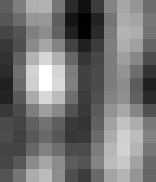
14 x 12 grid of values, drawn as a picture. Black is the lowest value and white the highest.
Ninth with the lowest average: top middle. Histogram: bell-shaped. Stripes: upright, repeating 2 times.
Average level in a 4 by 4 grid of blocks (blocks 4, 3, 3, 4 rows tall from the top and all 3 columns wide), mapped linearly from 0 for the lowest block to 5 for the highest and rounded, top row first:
2 2 0 3
2 5 1 2
1 3 1 3
1 2 2 4
